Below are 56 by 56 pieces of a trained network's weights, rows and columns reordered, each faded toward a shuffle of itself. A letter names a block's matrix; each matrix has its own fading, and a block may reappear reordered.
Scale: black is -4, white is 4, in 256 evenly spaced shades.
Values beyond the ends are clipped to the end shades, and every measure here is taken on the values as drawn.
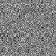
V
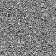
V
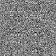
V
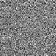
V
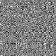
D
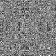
V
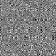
D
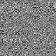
D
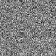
V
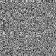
V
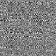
D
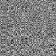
D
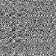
D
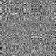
D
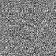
V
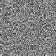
V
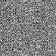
V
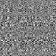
D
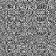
D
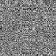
D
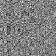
V
